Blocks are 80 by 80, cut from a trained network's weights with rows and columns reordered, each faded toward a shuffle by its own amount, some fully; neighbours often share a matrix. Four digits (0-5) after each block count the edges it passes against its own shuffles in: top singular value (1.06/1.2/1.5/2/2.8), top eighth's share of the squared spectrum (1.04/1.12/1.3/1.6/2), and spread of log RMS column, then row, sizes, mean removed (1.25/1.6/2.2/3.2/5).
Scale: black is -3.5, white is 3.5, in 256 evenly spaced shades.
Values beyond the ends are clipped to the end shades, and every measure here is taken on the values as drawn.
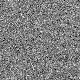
0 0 0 0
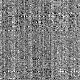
4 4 0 3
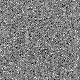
0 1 0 0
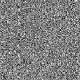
3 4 2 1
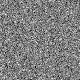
2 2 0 0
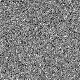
0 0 0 0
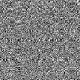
3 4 2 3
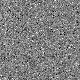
0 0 0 0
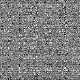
3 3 3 1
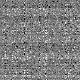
3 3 3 0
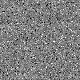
0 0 0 0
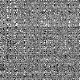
3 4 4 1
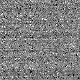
3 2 2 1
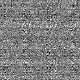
3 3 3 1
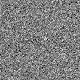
2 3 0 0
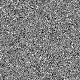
2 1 0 0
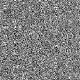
3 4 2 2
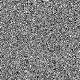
2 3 1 1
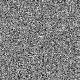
2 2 0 0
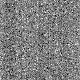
2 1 0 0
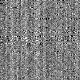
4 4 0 3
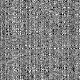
4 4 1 3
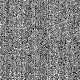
2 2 0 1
